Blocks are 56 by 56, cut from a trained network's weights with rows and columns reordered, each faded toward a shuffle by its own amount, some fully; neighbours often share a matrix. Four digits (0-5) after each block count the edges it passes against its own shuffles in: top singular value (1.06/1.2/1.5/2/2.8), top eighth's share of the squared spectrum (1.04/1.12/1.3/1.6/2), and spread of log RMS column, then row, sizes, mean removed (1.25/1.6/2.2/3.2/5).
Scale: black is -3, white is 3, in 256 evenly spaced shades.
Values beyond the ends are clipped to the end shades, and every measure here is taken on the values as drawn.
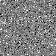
1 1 0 1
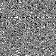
3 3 0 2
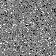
0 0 0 0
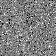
0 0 0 0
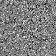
2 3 1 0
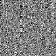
3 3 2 0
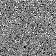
0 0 0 0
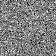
0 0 0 0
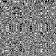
4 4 2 2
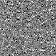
2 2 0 1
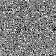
2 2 0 1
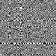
4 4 1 3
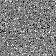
1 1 0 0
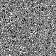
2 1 0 0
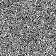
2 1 0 0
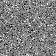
1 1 0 0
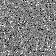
0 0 0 0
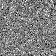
0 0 0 0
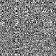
3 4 2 2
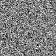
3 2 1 0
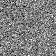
0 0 0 0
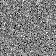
0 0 0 0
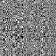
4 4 3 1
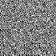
3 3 1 2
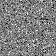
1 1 0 0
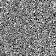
2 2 1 0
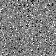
2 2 1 0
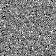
1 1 0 0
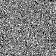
2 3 0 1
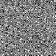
3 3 1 2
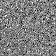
1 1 0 0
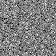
2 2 0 0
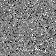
1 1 0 0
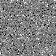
2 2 0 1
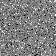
1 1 0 0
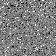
1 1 0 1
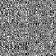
3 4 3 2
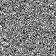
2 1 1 0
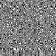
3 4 2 2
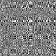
4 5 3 3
